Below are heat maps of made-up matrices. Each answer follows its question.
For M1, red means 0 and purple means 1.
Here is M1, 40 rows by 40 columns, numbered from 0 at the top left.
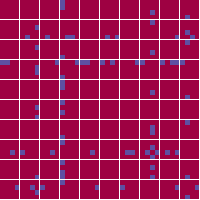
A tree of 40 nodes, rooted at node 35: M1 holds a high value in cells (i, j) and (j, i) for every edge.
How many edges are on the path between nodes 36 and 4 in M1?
4
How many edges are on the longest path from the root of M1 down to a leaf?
2
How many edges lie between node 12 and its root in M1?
1
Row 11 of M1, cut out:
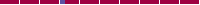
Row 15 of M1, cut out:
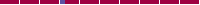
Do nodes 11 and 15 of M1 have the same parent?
yes
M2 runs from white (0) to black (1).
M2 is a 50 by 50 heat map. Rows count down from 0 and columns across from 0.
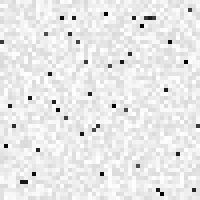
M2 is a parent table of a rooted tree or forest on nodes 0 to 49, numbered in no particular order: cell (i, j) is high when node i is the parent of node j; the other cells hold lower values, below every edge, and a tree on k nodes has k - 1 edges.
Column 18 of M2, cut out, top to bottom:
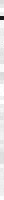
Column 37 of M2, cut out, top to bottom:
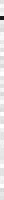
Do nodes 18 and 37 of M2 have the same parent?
yes
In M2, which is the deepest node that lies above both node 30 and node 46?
15
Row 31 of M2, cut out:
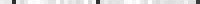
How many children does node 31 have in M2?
3
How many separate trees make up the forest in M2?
5
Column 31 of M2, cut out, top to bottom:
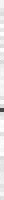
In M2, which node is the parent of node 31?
27
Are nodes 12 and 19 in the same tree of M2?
no
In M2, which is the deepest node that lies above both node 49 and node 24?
31
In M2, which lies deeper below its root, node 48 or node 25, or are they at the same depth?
node 48
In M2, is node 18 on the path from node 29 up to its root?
no
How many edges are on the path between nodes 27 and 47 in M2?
5
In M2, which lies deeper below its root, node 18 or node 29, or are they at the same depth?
node 18
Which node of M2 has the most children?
4
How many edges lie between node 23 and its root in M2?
4
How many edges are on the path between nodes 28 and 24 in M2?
4
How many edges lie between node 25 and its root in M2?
1
